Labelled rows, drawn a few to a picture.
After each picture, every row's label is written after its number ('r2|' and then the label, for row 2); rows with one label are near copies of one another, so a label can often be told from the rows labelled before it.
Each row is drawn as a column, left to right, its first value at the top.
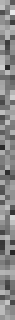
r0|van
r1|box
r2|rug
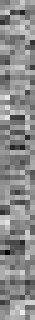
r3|rug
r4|rug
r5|van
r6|van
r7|van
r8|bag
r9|box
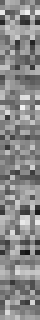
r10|rug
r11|van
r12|bag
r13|box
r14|rug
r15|rug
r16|box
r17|rug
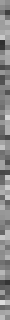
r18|box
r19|bag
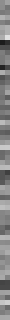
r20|box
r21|box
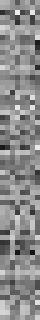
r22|van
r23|van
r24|bag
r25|rug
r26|van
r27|van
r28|rug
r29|box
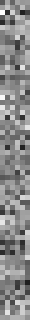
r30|rug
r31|van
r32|rug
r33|box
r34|van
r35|bag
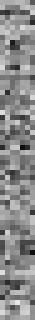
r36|van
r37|bag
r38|box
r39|box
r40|van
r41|van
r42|rug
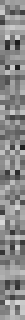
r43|rug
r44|box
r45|van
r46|box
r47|van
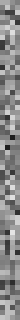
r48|box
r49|van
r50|bag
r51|rug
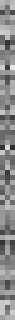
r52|van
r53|box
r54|van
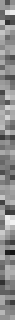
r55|bag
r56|rug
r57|rug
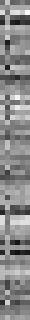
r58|rug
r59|box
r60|rug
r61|rug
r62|rug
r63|rug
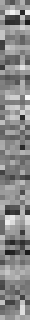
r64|box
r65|rug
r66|rug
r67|rug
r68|van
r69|rug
